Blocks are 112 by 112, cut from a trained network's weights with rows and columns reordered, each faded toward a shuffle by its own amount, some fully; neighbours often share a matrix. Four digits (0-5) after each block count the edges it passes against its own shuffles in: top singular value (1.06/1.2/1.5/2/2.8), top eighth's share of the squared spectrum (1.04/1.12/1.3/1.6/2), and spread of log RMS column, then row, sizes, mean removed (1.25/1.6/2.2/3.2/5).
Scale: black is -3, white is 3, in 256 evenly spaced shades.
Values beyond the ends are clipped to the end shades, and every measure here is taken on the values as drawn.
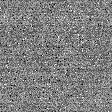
2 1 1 0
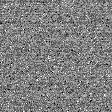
2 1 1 0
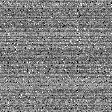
4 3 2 1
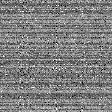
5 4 2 2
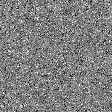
1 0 0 0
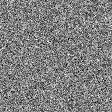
0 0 0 0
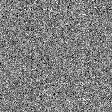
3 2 0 1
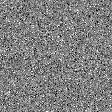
2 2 0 0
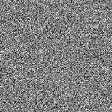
4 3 1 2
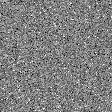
0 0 0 0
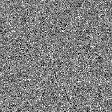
2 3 2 1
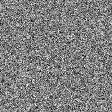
3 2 0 0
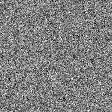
0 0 0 0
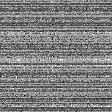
5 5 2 3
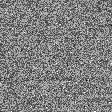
1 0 0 0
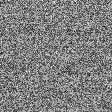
1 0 0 0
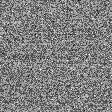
1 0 0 0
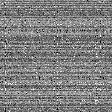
5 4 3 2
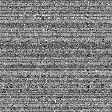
5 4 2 1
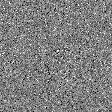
0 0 0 0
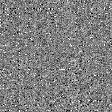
3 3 1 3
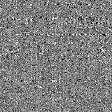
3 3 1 2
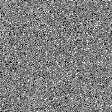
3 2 0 2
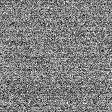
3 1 0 0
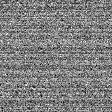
4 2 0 0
